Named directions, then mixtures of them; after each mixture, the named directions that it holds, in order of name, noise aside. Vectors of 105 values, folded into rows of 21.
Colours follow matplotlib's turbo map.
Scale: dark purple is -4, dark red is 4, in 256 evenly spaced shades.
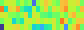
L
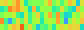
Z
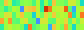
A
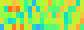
L, Z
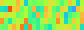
A, Z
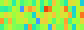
A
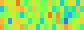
L, Z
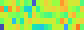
L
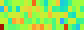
L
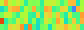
A, Z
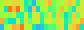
L, Z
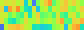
L, Z
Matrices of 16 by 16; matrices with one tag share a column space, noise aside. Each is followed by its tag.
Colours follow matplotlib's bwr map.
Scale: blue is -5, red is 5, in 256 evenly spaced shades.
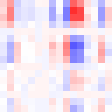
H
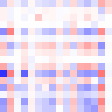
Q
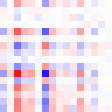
Q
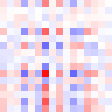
Q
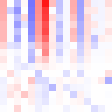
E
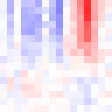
E
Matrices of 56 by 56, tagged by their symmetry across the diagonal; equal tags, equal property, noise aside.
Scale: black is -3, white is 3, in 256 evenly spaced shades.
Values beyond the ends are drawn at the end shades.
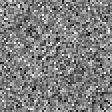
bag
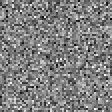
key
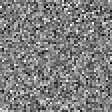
key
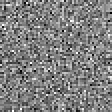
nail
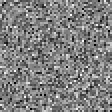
bag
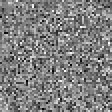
nail
